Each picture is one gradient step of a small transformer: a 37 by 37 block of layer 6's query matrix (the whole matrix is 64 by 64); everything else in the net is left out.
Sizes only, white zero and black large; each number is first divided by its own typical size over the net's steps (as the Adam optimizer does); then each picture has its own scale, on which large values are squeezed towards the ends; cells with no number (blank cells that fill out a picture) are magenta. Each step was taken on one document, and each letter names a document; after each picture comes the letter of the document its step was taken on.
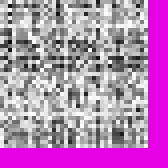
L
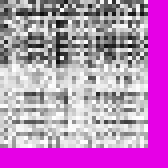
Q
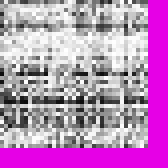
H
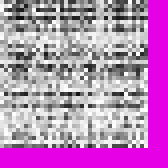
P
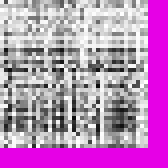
L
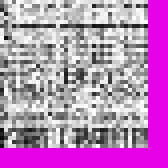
H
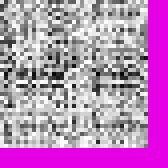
L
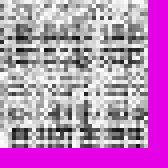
P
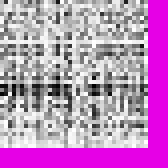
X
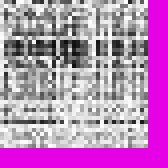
Q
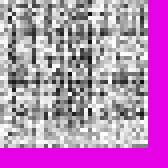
P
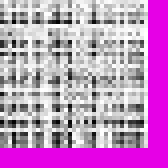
X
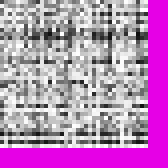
H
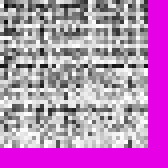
Q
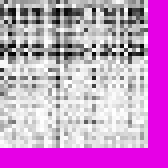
X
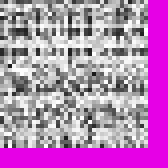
P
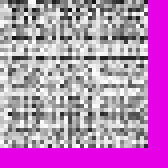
P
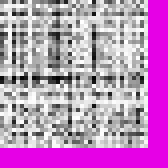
X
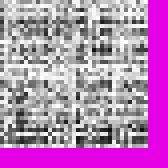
H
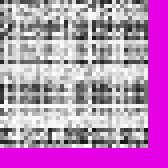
H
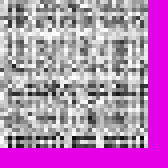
P
